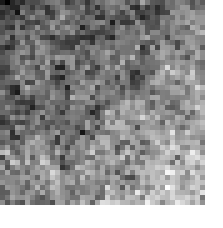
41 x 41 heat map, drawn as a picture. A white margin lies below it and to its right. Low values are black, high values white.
Ninth with the highest average: bottom right. Average level on the scale: 50%. Slope: up to the bottom right. Stripes: none. Odd rows or columns: none. Mirror symmetry: none.
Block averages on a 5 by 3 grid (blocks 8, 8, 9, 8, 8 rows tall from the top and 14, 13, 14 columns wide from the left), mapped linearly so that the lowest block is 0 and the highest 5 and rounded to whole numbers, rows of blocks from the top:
0 0 1
1 1 2
0 2 3
2 3 4
2 3 5
